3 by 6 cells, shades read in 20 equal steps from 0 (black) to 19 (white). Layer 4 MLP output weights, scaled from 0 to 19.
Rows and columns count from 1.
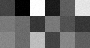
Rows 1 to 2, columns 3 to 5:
19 2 7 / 4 9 6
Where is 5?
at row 1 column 1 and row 3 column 4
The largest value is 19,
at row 1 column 3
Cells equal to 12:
0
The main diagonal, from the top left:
5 8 14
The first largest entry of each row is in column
3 1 3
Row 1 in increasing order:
0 2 5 7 17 19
